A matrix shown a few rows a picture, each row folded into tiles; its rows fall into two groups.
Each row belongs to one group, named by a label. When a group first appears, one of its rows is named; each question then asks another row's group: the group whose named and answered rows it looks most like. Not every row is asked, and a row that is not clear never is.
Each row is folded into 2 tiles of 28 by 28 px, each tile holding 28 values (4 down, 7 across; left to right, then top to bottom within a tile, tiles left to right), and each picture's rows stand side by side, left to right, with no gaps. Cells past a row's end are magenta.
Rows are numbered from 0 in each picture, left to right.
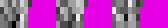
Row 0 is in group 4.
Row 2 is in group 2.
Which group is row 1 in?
4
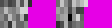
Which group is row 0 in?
4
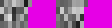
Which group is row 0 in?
2
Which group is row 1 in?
4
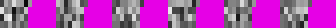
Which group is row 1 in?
4
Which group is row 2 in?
4
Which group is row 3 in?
2
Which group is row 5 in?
4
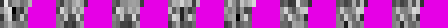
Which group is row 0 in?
2
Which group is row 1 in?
4
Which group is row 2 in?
4
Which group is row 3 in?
2
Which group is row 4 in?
2
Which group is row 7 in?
4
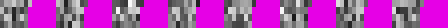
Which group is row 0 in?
2
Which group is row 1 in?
4
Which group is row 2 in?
4
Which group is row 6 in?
4
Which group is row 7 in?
2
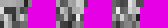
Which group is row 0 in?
2
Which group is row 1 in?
4
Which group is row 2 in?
4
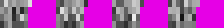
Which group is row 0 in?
2
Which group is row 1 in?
4
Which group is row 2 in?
4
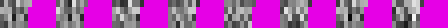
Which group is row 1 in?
2
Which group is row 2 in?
4
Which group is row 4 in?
4
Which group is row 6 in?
2
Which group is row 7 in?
4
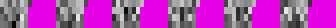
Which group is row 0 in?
4
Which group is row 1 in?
4
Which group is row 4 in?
2
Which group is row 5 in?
4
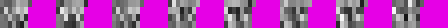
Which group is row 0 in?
4
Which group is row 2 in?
4
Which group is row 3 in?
2
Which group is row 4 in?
2
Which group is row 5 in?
2
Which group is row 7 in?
2
